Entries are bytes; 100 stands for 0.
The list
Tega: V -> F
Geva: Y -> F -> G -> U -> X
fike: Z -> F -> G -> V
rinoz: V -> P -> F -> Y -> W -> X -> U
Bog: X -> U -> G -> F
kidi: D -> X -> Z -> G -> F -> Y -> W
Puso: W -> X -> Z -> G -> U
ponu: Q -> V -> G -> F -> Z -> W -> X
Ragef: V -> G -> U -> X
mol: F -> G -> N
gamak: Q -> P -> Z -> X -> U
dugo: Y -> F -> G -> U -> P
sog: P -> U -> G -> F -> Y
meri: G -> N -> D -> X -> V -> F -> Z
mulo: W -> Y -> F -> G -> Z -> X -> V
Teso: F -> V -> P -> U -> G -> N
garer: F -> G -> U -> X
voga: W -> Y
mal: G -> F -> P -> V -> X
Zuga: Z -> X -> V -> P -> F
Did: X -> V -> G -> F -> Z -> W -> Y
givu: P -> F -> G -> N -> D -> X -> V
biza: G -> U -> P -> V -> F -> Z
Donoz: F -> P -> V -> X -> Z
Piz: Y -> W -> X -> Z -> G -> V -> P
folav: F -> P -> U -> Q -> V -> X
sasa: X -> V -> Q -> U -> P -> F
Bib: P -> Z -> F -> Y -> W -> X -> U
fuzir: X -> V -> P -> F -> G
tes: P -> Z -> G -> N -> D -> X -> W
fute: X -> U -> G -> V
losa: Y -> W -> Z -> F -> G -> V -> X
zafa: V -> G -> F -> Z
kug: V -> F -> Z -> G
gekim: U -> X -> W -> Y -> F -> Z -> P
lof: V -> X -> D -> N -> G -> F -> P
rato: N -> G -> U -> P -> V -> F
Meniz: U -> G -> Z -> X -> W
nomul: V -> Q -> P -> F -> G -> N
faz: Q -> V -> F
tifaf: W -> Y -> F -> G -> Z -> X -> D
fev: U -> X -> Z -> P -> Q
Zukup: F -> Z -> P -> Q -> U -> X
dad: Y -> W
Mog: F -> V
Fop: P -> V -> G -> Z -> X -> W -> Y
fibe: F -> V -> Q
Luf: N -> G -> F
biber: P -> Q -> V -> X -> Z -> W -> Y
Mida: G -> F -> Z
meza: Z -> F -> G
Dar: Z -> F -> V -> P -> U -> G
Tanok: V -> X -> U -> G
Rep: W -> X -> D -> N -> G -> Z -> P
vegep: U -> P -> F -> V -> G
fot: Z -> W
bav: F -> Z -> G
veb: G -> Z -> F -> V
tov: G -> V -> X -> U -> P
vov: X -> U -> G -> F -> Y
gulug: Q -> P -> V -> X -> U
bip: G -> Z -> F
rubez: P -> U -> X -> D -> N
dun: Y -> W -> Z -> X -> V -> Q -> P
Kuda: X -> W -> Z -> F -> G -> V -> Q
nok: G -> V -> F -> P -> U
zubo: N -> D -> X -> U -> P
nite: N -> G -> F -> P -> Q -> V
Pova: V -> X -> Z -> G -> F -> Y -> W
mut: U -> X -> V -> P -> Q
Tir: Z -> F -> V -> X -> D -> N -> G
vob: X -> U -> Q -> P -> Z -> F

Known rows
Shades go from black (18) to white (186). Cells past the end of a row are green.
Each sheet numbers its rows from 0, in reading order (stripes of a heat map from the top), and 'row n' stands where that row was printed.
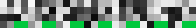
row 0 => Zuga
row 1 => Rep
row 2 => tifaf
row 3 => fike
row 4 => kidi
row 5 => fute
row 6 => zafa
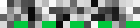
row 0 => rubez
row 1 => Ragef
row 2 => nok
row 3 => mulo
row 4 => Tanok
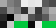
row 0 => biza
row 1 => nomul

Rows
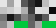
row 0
rinoz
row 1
Meniz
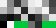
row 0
Fop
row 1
fuzir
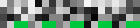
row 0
Pova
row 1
Bib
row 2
sog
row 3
kug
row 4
mal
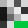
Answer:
tov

